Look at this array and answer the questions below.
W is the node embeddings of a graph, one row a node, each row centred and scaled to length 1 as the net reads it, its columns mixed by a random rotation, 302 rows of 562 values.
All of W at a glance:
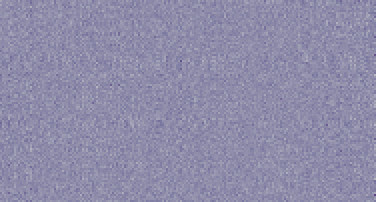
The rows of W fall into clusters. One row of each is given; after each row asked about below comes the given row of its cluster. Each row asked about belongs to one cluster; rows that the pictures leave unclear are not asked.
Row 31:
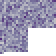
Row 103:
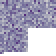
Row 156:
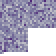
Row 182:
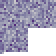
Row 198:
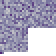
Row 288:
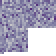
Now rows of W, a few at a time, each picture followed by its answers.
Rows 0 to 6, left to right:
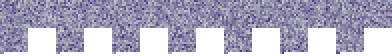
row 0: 103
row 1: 288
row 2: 288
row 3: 288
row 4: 31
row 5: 288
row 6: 198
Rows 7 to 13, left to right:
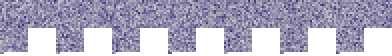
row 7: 31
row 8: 288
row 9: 156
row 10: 198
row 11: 156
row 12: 103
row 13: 198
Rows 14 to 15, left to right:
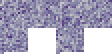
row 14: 288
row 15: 31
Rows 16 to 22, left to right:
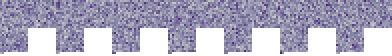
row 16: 288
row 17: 182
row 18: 198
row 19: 31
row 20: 103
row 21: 198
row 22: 288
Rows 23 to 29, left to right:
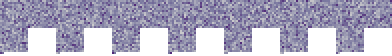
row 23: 198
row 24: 288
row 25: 198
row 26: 198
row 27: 156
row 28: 182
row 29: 31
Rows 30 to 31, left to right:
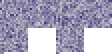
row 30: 288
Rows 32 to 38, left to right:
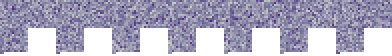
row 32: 103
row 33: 198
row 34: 31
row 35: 31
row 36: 31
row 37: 103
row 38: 198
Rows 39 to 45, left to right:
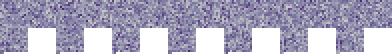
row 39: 103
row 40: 103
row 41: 288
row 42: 103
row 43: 288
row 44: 156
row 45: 156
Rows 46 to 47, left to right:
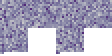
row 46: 288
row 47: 198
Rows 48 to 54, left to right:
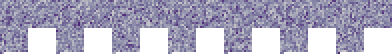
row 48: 31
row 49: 31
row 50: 288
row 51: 31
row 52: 103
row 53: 31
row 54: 198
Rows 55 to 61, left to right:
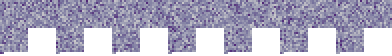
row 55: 198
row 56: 156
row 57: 288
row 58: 156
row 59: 103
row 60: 31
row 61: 156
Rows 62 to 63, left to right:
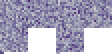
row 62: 198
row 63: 288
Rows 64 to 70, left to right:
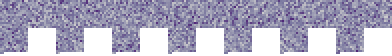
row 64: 103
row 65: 156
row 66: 288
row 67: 31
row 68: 31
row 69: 31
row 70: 103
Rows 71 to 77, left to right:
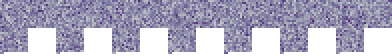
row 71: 156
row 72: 288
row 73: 182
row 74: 31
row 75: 198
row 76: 182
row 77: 31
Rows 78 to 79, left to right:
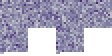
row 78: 288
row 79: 156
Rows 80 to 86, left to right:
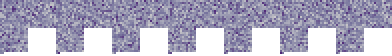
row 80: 103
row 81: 198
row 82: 288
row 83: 198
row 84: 103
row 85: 198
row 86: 103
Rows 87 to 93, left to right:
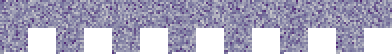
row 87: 182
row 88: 103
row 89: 198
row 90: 103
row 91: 103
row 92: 103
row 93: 156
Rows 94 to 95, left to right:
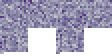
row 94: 156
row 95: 31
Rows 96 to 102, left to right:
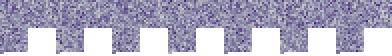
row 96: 103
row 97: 31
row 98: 103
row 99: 182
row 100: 103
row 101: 31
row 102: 103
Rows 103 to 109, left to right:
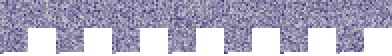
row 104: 156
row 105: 156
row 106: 31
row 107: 198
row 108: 198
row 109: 288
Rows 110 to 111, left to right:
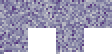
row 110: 103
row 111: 182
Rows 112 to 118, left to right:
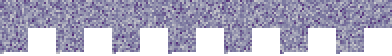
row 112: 182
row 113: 182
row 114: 288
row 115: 103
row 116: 182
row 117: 198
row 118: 31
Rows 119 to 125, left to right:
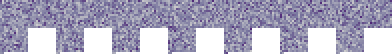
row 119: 288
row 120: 182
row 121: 182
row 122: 156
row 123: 198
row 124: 156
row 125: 31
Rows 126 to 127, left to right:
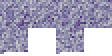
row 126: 31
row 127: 31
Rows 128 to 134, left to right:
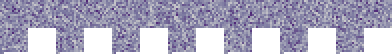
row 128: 103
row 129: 156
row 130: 288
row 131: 156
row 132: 31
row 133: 103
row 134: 156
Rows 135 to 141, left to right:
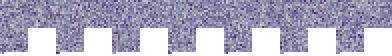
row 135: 288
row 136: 198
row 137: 182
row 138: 198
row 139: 288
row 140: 156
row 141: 31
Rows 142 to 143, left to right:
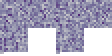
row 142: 156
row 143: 182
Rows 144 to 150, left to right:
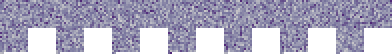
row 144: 182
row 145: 156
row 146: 156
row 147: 198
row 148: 182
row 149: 182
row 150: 31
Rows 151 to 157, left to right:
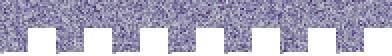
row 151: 182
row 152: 156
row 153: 288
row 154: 103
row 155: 288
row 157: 182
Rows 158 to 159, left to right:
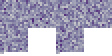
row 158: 182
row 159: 156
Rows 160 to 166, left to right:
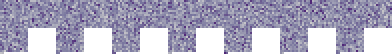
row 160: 182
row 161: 103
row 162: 198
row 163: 182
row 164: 198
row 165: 156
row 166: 103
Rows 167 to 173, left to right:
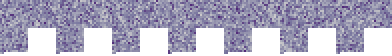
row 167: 288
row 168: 103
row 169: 156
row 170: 198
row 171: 103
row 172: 31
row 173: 288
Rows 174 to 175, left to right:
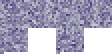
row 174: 103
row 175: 288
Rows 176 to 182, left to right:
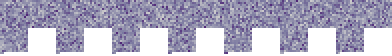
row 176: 31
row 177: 103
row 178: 103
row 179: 103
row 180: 198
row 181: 182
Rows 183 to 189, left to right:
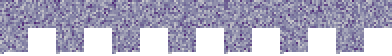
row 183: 31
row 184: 182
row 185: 182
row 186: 182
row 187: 182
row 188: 156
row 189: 182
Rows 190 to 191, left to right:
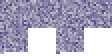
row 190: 182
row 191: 198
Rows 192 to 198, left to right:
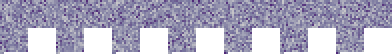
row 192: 156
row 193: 156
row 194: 31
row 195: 156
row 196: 198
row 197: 288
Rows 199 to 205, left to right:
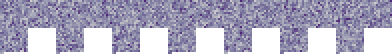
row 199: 182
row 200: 288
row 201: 288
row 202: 103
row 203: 182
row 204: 103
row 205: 31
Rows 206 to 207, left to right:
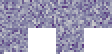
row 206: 103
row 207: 288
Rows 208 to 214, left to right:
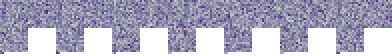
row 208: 198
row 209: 198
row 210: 288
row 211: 182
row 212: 288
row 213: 156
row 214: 198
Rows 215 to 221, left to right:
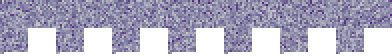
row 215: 288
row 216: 182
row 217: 103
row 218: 156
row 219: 103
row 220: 156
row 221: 31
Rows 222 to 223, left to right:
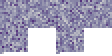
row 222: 182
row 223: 156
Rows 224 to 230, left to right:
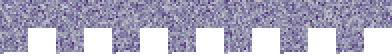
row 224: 156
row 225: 156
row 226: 288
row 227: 156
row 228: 182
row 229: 103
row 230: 288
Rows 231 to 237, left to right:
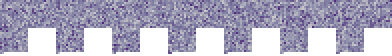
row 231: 156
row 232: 182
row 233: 288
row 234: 198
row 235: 103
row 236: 31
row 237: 31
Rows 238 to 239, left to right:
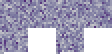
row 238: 156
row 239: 288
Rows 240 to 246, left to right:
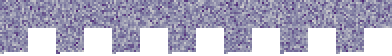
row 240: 182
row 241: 198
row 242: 288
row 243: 182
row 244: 103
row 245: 103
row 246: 182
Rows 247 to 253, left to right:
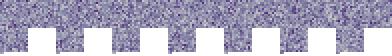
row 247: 182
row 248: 156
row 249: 182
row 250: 288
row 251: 182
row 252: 103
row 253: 31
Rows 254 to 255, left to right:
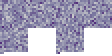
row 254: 156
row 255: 198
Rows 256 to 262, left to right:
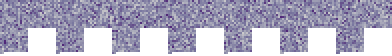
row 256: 156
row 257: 103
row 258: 31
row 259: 156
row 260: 156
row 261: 156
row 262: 103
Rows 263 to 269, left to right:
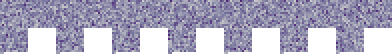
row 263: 288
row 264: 156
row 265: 182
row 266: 31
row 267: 182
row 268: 182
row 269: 156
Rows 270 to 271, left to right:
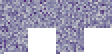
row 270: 156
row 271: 198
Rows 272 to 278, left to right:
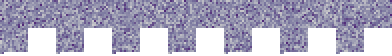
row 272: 31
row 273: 288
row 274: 103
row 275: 182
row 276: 288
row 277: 103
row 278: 31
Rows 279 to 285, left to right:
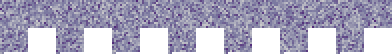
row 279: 288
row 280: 103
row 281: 156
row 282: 288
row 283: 288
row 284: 31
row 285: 288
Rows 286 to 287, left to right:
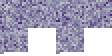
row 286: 156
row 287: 31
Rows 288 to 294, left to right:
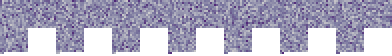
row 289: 182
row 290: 182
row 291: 198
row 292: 31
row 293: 198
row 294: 198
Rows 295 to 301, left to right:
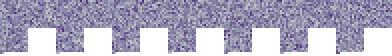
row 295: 103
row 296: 156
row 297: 156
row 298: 182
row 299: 31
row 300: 288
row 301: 198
